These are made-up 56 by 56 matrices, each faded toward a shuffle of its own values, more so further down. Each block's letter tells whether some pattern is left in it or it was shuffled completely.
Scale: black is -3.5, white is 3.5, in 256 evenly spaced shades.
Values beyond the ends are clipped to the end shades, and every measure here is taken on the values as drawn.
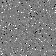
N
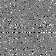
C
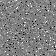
N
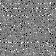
C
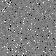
N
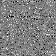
C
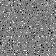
C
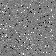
N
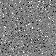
N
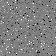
N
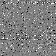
C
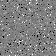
N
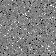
N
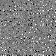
C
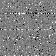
C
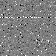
C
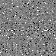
C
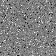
N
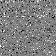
C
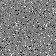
N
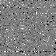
C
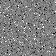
N
